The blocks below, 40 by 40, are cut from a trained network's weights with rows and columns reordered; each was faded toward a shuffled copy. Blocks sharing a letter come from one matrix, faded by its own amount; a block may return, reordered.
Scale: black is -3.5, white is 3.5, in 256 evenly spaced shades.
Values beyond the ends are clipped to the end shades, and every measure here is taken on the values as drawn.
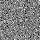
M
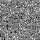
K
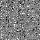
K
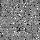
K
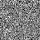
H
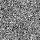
H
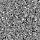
M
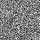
M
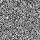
H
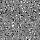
K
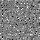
K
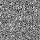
M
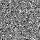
M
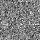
H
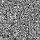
M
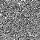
H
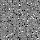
K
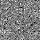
M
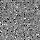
K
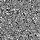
H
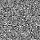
H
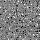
K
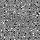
K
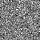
M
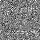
H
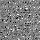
K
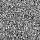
H
